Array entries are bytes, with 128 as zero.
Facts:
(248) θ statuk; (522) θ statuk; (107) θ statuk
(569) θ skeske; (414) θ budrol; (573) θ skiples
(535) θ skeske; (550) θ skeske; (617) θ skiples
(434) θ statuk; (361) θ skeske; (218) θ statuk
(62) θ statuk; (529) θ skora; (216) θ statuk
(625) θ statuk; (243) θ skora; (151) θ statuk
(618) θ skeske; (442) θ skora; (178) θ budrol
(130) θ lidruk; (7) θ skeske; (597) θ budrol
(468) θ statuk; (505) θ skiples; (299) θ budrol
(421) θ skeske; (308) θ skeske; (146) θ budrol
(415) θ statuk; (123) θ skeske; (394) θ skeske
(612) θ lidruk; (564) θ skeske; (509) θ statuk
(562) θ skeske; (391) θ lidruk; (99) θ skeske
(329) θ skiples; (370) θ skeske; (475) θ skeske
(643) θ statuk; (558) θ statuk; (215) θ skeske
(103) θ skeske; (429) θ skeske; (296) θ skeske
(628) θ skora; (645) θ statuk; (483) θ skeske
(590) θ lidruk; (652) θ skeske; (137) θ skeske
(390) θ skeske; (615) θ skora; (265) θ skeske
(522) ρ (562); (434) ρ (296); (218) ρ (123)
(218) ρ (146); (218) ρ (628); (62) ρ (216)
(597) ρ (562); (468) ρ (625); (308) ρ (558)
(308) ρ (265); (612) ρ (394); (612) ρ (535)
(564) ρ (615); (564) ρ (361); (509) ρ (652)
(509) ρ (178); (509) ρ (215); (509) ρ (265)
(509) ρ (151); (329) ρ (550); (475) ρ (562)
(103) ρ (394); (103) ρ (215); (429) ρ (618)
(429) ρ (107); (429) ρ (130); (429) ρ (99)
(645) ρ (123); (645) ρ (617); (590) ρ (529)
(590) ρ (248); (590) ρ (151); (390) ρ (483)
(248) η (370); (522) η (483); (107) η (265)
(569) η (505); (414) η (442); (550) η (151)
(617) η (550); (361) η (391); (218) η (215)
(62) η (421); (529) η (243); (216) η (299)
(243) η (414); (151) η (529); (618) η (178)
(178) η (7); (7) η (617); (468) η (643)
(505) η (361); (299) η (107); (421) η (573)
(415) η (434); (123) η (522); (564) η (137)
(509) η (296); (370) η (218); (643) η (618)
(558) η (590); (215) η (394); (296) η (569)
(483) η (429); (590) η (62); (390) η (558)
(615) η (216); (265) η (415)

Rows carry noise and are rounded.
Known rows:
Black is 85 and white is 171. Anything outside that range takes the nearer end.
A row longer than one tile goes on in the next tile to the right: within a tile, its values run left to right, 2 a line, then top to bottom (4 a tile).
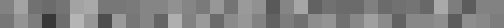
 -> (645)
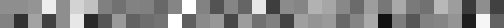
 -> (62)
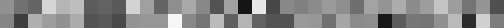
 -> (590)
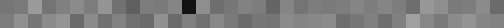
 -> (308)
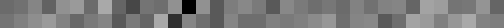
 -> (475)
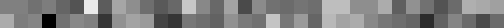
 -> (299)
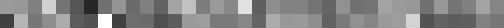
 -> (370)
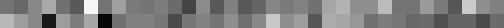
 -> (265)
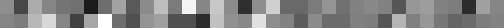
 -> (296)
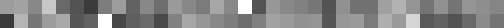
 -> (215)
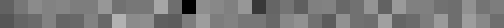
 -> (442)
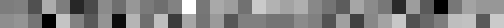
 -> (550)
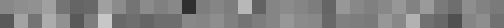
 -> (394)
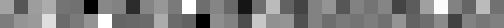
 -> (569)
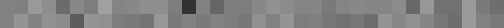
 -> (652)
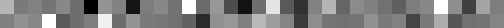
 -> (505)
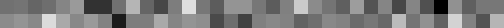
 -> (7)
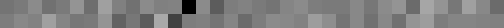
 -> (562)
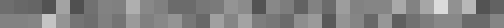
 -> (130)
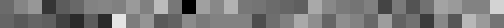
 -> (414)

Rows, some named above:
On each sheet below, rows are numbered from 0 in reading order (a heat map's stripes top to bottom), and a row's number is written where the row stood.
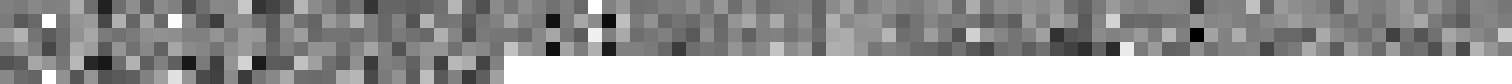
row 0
(643)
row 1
(415)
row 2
(394)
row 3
(645)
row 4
(265)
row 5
(414)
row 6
(618)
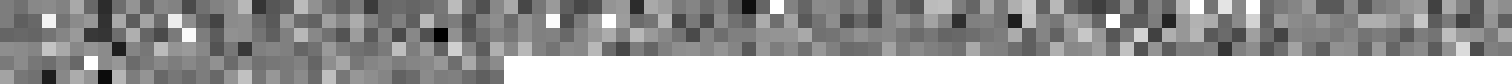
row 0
(643)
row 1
(361)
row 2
(218)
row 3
(7)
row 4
(123)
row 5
(468)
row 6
(415)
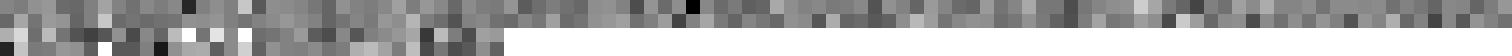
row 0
(394)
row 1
(564)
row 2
(146)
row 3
(218)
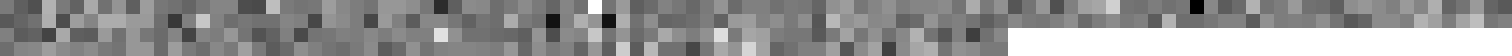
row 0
(615)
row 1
(415)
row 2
(429)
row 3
(612)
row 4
(434)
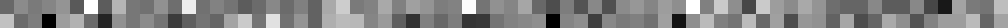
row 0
(107)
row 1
(151)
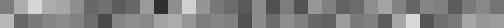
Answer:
(390)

